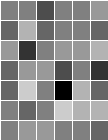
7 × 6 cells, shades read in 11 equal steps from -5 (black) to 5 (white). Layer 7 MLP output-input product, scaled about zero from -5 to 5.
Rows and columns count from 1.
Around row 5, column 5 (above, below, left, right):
0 2 -5 -1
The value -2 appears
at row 1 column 3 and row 4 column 4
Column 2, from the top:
0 2 -3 1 3 -1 1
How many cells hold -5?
1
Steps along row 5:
up down down up down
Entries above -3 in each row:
6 6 5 5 5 6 6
